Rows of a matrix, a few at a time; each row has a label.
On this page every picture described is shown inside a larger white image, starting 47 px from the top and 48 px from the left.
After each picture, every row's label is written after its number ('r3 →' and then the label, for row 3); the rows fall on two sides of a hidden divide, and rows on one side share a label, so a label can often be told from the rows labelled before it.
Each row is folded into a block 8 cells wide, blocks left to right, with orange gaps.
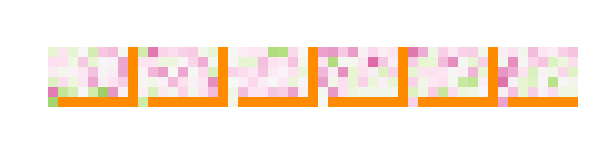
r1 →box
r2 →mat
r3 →mat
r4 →mat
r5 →mat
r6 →mat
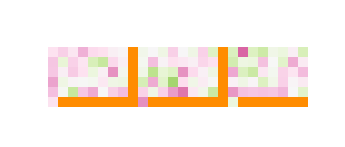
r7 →mat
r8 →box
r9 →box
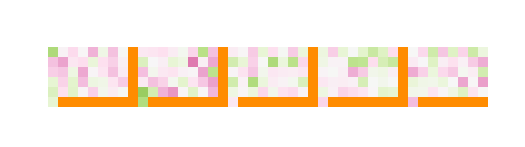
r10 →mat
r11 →mat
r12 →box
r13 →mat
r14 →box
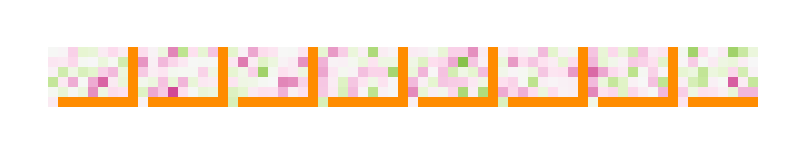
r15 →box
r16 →mat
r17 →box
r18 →mat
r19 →box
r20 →box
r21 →mat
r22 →box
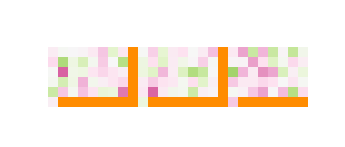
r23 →mat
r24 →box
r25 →mat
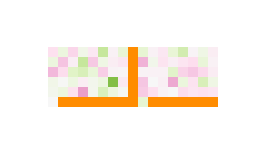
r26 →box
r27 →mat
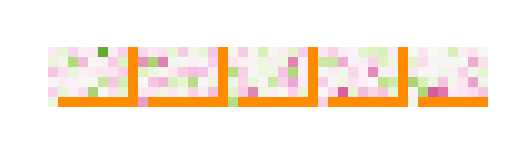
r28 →box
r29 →mat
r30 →box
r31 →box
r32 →box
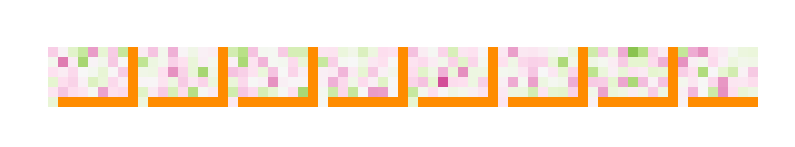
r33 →box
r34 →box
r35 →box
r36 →box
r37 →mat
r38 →mat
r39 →box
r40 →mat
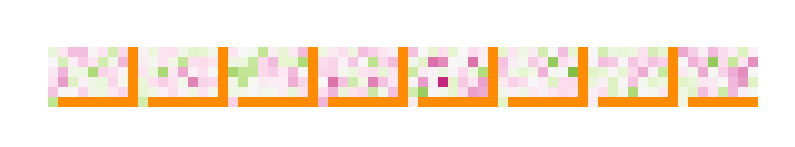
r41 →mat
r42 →box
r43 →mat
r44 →box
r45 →box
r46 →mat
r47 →box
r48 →box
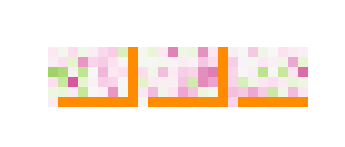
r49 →box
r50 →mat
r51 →box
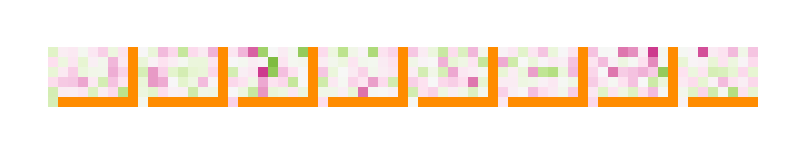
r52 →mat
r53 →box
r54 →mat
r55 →box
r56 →box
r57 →mat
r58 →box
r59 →box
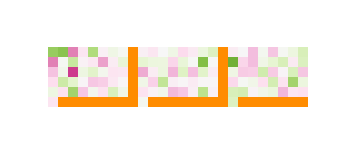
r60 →mat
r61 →mat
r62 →box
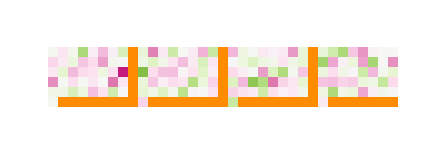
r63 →mat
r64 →mat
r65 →box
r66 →box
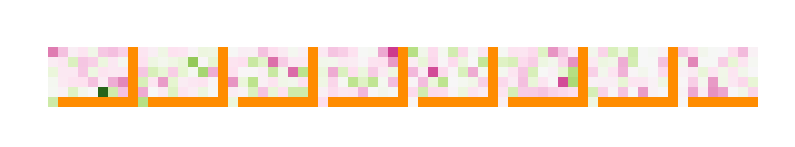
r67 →mat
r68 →box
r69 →mat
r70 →mat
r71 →mat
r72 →box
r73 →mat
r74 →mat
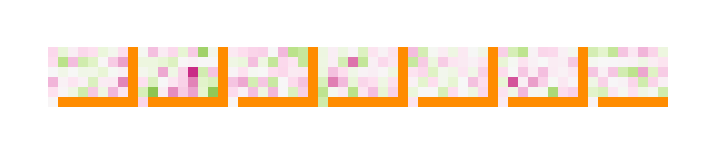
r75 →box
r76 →box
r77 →mat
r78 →box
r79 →box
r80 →box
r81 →box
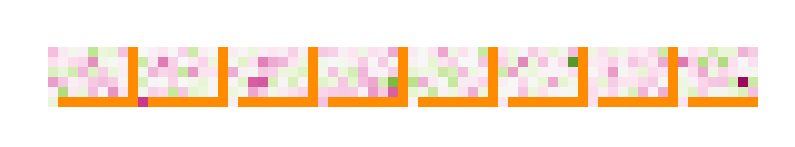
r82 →box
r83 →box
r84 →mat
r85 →box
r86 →box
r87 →box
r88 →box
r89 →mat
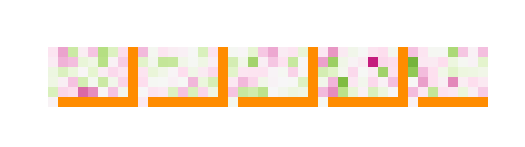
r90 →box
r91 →box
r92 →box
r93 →mat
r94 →box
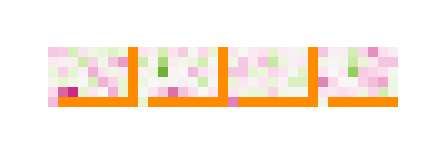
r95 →box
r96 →box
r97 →box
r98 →box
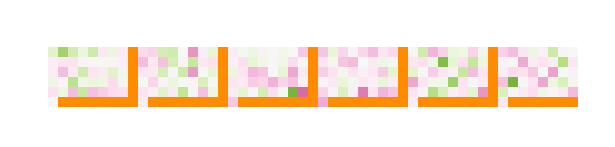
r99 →box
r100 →box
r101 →mat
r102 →mat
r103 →mat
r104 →mat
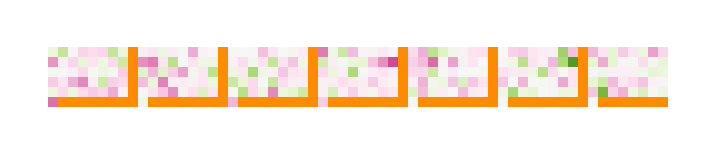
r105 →mat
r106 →mat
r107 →box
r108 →box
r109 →mat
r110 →mat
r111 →box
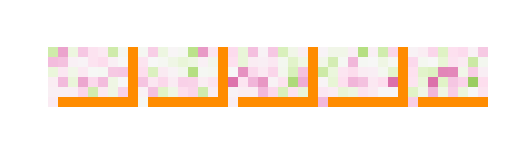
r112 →mat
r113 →mat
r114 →mat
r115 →mat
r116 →mat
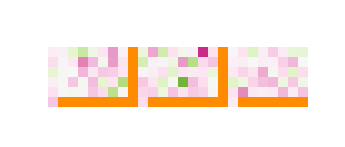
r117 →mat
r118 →box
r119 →mat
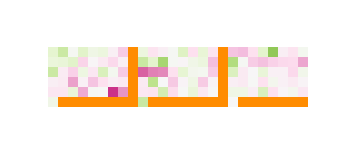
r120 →box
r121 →mat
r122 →box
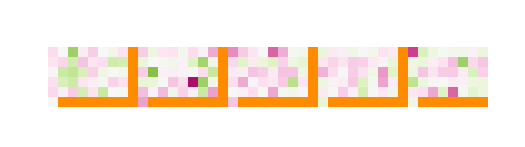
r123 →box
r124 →box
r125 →mat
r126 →mat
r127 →box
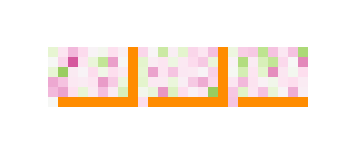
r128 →box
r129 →box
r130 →box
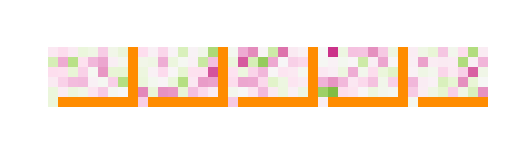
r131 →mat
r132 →box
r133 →mat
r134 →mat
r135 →box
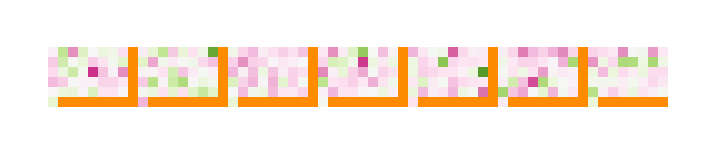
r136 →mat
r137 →box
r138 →mat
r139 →mat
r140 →mat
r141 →mat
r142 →mat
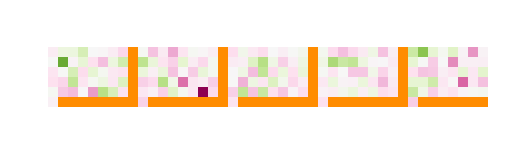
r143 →mat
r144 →box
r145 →box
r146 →mat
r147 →box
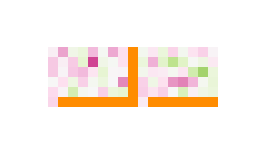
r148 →mat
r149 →box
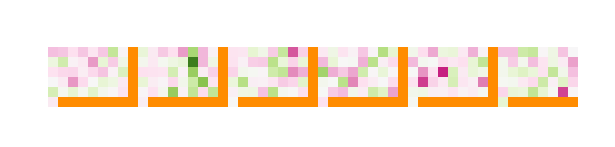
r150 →mat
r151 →box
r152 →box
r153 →mat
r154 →mat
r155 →box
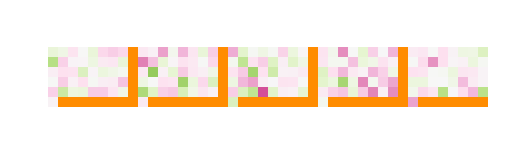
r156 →box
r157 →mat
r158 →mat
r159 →mat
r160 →box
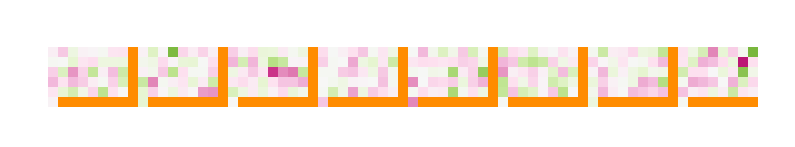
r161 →mat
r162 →box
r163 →mat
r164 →mat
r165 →mat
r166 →mat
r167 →box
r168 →box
